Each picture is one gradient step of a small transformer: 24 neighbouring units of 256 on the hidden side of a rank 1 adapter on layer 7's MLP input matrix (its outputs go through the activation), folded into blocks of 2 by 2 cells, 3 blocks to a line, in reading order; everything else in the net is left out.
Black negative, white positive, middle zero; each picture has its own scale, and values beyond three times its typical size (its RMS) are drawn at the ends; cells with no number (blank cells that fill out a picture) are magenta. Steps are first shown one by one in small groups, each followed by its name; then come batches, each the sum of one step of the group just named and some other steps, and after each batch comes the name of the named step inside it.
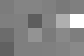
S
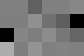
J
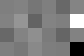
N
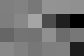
J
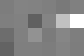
S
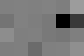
N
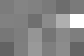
S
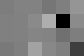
N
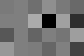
J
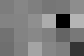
J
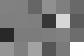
J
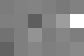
S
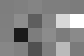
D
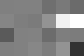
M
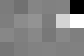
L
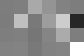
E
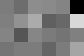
L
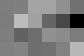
E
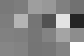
E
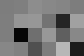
D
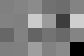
M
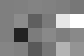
D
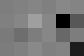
M
